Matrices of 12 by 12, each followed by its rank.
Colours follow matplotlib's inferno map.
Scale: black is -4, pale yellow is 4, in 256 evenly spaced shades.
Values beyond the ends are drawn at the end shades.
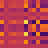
one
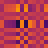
one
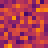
full rank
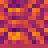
two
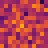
full rank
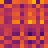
two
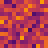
full rank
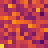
full rank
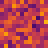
full rank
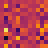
two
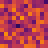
full rank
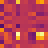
two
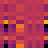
one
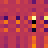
one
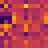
two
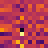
two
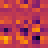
two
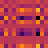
one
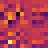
two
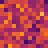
full rank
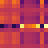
one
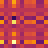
one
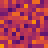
full rank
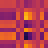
one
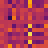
two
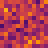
full rank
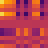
one
